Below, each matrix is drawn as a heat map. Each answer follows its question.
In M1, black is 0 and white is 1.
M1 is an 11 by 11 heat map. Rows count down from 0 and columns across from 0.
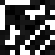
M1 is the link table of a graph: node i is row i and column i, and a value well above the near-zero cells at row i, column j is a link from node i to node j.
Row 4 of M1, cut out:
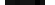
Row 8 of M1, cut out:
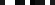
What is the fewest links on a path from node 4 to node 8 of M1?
2
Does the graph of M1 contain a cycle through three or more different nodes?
yes
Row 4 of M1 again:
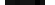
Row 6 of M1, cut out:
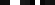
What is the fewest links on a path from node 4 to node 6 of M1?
3
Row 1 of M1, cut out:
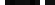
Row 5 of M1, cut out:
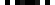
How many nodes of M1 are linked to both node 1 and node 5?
2
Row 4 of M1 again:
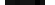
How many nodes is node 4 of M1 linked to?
3
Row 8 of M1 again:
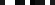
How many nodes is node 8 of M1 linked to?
4
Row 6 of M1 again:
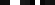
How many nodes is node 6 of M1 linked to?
3
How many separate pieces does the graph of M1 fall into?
1
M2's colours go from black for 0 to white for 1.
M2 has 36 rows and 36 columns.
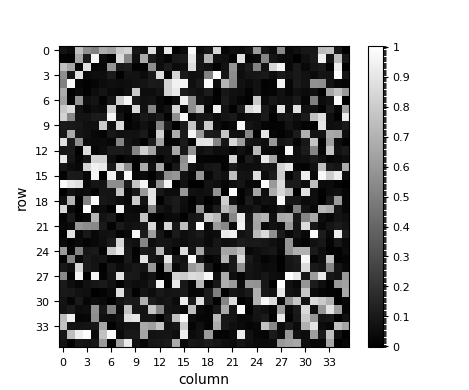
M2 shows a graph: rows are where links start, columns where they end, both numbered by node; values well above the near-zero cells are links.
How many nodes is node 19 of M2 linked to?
10
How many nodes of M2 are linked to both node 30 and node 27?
7
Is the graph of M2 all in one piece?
yes
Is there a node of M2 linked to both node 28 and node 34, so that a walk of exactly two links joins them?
no
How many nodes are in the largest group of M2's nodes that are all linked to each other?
5
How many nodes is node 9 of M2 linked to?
7
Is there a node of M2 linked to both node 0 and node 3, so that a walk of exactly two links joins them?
yes
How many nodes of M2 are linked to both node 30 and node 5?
1
